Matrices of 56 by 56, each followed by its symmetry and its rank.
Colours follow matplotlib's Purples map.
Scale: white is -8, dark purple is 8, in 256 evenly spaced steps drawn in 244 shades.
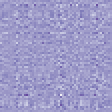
neither, rank five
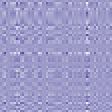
neither, rank two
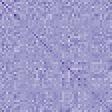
symmetric, rank five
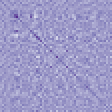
symmetric, rank five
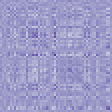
symmetric, rank three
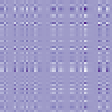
neither, rank one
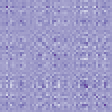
symmetric, rank three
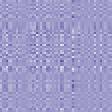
neither, rank two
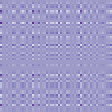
neither, rank one
